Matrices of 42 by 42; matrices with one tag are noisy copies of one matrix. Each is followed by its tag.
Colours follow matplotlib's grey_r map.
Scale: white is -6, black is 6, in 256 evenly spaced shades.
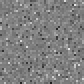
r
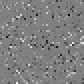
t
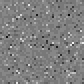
t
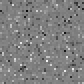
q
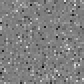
r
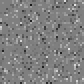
r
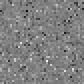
q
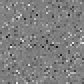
t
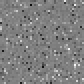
r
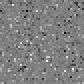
q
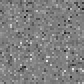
q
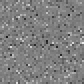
t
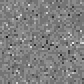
t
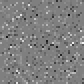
t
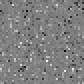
q
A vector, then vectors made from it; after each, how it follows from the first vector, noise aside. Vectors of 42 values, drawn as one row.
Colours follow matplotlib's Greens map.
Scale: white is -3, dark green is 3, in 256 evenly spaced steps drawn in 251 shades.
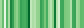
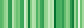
reversed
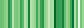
reversed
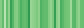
shrunk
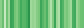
shrunk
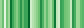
copied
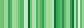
reversed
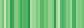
shrunk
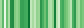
copied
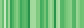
shrunk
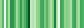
copied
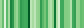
copied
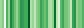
copied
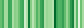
reversed
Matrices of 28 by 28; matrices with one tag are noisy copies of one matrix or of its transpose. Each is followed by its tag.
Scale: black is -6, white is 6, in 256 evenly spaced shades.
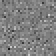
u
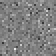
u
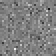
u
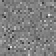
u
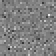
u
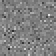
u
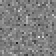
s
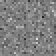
s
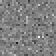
s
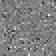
u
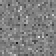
s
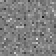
s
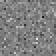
s
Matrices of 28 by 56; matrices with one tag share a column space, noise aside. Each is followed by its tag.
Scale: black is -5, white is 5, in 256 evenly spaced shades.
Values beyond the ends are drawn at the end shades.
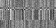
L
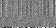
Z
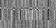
L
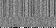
Z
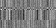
L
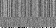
Z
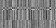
L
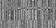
L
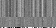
Z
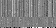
Z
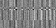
L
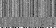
Z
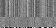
Z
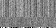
Z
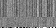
Z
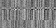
L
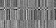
L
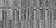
L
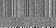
Z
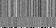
Z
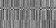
L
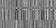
L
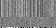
Z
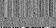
Z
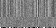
Z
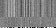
Z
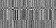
L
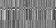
L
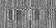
L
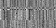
L
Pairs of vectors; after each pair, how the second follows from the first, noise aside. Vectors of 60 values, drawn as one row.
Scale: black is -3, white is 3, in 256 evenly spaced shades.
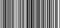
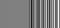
partly zeroed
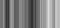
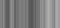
shrunk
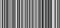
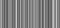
shrunk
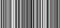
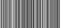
shrunk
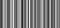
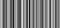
negated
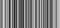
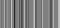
partly zeroed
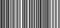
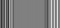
partly zeroed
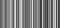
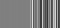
partly zeroed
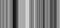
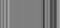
partly zeroed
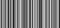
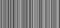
shrunk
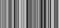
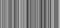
shrunk
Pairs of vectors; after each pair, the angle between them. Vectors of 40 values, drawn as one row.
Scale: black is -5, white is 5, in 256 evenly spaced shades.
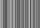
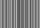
partly aligned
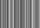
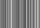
orthogonal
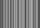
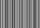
orthogonal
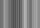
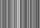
partly opposed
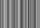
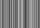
orthogonal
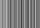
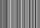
nearly opposite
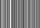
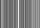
orthogonal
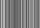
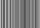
partly opposed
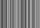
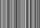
nearly opposite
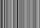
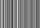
nearly opposite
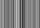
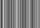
partly aligned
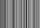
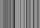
partly aligned
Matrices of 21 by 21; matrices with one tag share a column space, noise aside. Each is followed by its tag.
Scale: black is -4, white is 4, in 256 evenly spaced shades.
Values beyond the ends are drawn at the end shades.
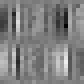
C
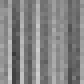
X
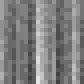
X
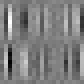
C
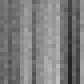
X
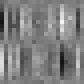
C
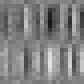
C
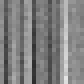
X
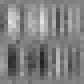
C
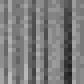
X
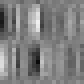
C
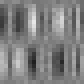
C
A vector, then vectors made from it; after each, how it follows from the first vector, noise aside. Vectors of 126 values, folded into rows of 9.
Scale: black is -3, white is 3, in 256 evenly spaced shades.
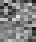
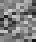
wrapped around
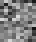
copied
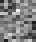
wrapped around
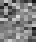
copied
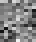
wrapped around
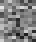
wrapped around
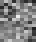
copied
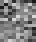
copied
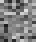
wrapped around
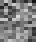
copied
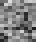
wrapped around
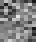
copied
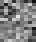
copied
